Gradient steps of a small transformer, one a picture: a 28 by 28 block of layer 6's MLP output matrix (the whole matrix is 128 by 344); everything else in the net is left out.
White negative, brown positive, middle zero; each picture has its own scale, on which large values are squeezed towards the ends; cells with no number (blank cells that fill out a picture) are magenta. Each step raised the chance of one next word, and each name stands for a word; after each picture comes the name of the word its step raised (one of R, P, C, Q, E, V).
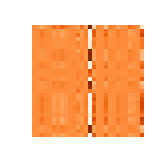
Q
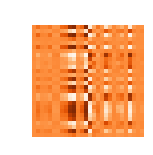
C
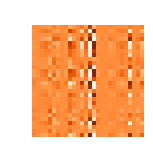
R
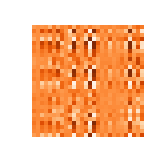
R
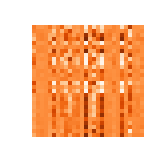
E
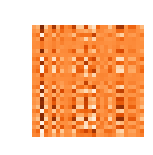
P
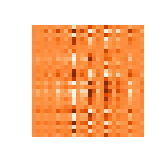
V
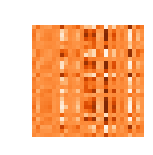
Q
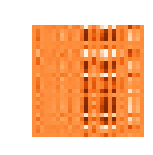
Q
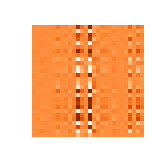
P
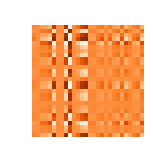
R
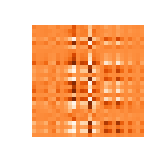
E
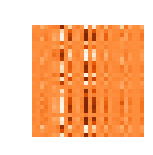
Q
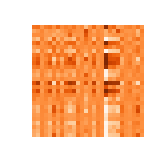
E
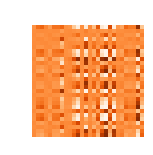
P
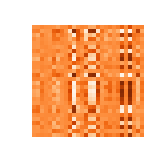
V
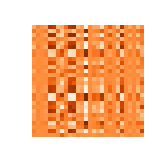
C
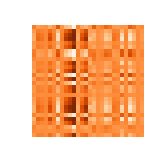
Q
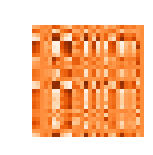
R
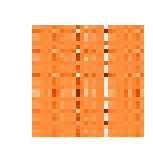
V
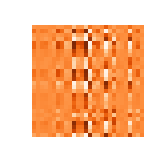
R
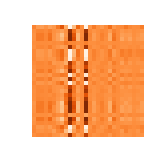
Q
